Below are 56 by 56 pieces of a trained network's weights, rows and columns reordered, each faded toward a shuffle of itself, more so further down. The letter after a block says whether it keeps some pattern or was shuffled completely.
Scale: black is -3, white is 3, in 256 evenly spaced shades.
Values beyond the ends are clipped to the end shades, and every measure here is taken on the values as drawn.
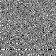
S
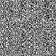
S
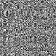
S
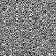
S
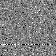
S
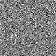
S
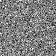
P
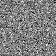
P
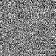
S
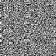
S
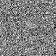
S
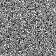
P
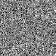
S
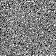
P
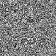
S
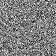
P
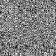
S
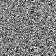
S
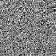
S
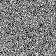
P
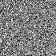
P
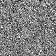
P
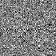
S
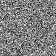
P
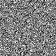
P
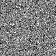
P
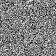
P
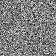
P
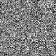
S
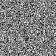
S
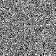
S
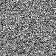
P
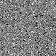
P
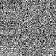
S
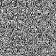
S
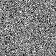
P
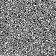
P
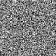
S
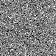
P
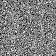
P
